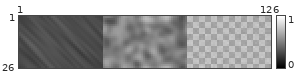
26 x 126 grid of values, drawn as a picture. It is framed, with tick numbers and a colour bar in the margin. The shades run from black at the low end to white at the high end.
It is made of 1 by 3 panels. Panel 1,1: low, slanting down to the right, faint in contrast. Panel 1,2: middling, blotchy. Panel 1,3: high, checkered.
